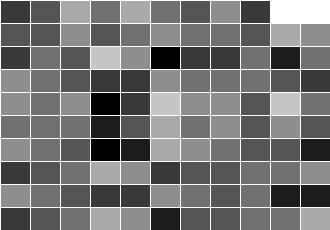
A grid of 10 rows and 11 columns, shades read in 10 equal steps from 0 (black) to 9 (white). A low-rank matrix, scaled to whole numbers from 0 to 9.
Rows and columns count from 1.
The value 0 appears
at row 3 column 6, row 5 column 4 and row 7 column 4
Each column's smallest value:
2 3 3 0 1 0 2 2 2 1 1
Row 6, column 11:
3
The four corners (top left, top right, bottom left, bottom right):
2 9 2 6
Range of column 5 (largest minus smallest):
5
